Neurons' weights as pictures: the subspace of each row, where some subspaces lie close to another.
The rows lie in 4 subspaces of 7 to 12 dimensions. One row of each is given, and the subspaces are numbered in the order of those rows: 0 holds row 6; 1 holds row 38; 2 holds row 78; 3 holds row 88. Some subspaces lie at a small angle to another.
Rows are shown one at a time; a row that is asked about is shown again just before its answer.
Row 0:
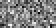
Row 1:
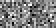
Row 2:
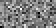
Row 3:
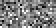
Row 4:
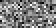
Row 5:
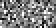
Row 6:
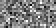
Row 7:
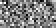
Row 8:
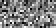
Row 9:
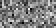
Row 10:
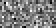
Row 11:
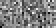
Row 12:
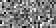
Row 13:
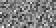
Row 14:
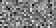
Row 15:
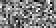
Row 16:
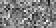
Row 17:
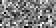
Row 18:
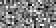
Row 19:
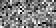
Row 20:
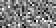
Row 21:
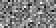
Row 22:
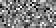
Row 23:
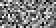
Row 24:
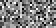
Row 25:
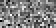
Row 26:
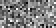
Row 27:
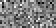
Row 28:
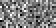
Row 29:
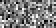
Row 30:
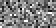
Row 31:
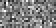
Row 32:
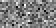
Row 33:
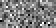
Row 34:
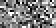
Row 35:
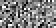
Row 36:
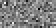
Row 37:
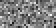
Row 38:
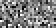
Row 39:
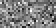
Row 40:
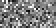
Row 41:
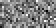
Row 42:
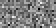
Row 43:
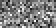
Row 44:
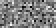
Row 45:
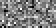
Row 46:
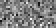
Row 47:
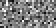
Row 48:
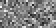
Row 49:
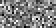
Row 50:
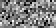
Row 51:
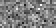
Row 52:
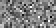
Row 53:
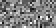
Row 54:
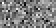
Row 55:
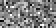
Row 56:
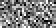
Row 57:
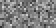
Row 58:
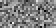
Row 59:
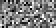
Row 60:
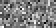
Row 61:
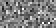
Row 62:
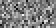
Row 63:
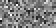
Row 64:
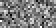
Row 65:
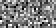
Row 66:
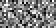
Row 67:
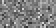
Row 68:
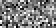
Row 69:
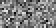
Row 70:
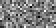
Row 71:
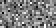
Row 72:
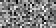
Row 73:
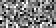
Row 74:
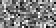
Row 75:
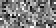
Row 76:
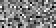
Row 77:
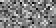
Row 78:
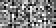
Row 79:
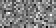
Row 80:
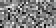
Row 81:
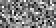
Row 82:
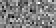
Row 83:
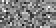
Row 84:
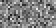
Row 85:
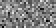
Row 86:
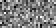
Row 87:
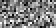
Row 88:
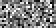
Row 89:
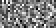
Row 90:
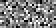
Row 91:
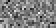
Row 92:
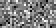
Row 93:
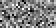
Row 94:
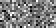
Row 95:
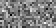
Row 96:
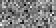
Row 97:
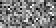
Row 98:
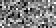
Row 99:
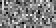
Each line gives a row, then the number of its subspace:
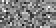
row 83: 2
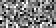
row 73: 1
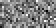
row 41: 0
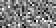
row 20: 0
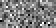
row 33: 2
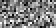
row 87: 1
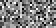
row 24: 2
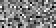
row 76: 3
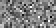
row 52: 0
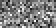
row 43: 1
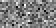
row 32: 3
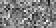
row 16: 3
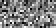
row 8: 1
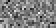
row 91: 3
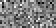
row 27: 0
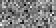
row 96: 3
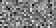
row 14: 3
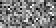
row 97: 2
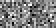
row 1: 1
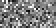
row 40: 2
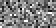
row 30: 2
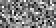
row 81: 0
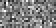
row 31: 2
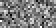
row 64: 2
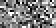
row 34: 2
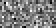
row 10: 2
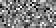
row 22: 3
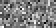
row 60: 3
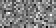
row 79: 2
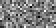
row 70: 1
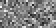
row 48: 2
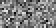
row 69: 3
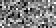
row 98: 1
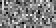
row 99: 2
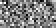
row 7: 2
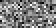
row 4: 3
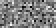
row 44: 2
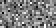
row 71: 0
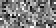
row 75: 3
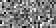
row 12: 0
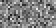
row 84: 2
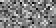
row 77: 2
